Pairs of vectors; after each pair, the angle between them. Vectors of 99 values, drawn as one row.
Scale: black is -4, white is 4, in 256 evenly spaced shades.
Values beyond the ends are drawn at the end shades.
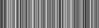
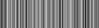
nearly parallel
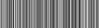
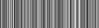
nearly opposite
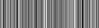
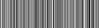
partly aligned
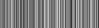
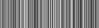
partly opposed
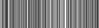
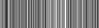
nearly parallel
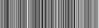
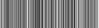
nearly parallel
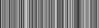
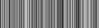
nearly parallel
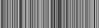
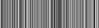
nearly parallel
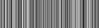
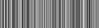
nearly opposite
